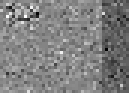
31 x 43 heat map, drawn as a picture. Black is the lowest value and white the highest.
In the top left lies a patch that is rougher than the rest. The top left is the roughest part. There are no regular stripes. A vertical seam about 80% of the way across splits the table, and the left part is higher.
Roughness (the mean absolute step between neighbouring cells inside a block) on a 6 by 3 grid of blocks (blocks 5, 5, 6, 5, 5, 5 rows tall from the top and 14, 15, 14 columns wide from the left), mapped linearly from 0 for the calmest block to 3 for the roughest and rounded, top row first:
301 | 301 | 000 | 011 | 111 | 001
